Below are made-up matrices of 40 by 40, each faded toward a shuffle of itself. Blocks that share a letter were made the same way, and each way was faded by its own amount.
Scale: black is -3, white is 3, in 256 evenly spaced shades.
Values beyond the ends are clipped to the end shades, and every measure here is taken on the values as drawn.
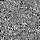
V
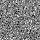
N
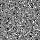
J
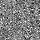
N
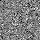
J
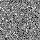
J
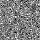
N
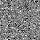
V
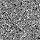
J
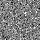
J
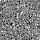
V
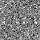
V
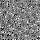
V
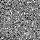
N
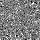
N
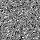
J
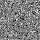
J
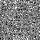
N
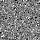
J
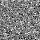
N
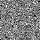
N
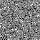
N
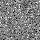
J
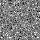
V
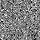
V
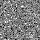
V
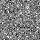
N
